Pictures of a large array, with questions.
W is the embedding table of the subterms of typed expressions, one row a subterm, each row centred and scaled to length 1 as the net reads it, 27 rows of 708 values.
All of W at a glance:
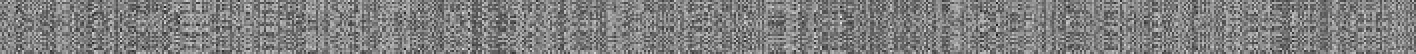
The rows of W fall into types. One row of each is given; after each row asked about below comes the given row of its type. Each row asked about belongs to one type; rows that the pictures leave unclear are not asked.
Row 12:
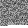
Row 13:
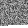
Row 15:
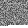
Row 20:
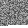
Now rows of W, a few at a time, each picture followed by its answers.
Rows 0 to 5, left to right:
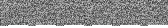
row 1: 12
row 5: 12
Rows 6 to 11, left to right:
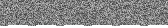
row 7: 15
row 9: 15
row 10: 13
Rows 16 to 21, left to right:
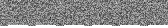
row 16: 12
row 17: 12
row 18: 20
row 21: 15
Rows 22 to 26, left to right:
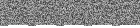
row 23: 20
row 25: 13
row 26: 13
